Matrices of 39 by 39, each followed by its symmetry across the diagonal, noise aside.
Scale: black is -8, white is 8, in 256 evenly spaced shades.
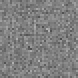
antisymmetric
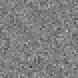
antisymmetric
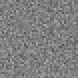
antisymmetric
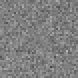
antisymmetric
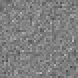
symmetric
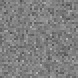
neither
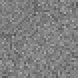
symmetric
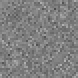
symmetric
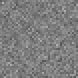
symmetric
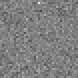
neither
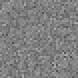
symmetric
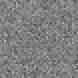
neither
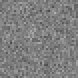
neither
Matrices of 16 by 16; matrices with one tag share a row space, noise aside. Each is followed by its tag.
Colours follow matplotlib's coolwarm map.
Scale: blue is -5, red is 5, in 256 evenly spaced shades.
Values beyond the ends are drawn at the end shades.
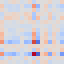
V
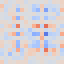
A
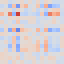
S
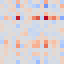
A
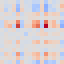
A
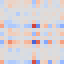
V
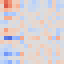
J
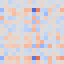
V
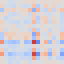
V
